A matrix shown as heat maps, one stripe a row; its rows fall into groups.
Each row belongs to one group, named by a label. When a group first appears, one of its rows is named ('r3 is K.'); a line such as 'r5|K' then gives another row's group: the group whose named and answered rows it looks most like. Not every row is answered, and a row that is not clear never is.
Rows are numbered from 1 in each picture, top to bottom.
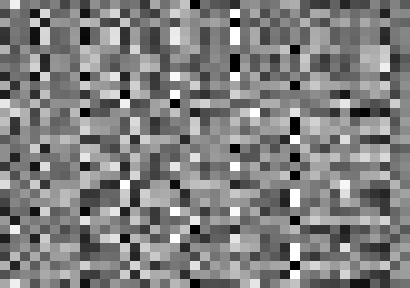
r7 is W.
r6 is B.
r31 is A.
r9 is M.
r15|B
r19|M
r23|A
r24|M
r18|B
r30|B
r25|B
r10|B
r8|W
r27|M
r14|B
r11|M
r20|B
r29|A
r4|M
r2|M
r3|W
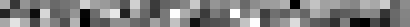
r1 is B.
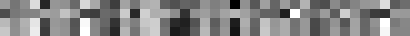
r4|W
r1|W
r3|W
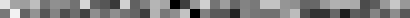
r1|W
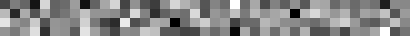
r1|M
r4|W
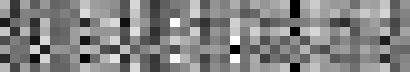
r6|W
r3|M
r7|M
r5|M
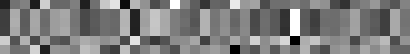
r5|B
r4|A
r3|A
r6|W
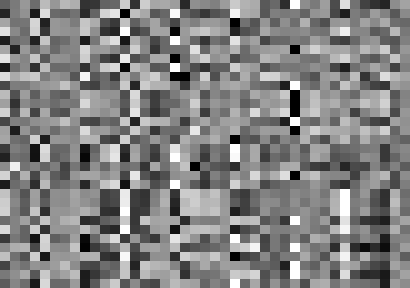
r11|B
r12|B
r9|W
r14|A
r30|A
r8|M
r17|M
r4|W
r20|B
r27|M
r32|M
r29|W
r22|W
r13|B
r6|B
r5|M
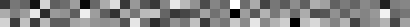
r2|W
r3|B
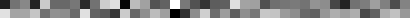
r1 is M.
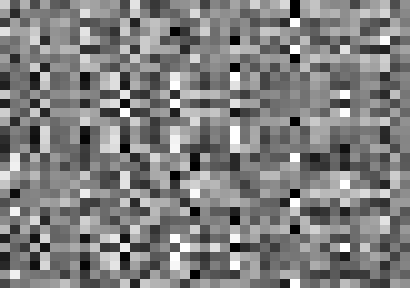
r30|M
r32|A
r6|A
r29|M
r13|W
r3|A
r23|A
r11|W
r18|A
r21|W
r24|A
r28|W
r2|B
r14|B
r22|B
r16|M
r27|M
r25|W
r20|W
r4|W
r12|M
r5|W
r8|W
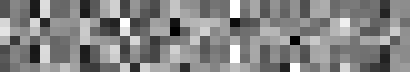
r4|W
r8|A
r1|M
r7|M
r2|M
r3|W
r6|M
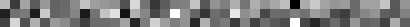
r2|M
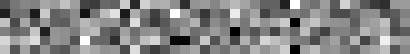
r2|M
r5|W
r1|A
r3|B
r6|B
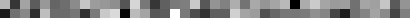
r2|M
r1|B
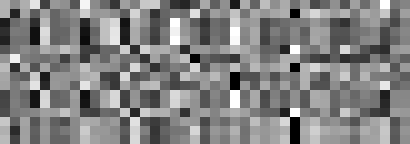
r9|W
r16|B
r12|M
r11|M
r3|M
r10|W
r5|M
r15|B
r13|A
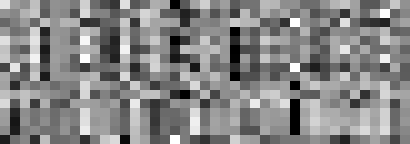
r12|B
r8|A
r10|B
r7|W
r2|W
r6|W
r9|W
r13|B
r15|B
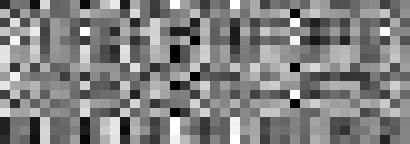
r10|W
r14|M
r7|W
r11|A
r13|W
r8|B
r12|B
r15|M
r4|W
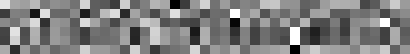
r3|W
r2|M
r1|W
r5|A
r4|A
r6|B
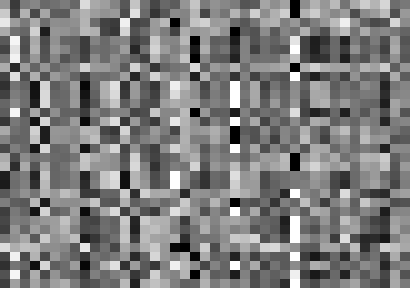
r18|B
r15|W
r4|W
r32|A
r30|M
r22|A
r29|A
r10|M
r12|M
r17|M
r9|A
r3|W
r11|M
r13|A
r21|M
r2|B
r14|M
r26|A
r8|B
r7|A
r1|B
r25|A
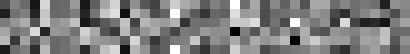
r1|M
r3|A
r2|M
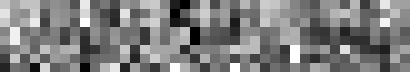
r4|A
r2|W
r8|M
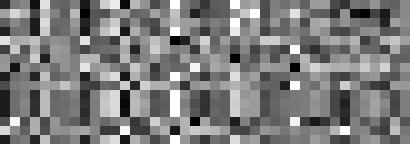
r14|A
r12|M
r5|W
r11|M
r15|W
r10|A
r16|M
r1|M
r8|B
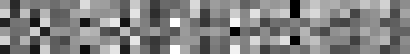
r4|W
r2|B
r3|M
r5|B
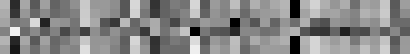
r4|A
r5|B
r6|B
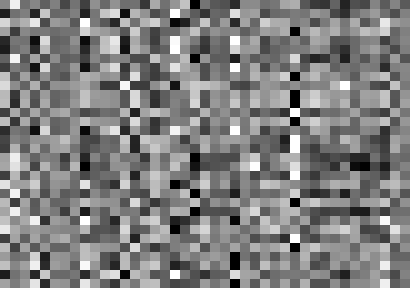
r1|A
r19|A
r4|B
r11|B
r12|B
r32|W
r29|W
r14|B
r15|M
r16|A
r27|A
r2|M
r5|M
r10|W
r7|A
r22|A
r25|W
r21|W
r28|B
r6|M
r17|A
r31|M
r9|B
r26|W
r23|B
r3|W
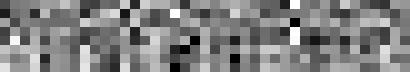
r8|W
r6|W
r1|A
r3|B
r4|A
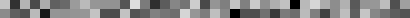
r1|B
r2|W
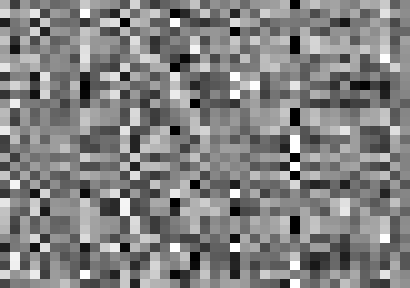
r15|W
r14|B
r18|B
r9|M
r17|A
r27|W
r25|B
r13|B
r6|B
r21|A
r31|W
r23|W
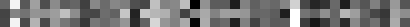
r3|A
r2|A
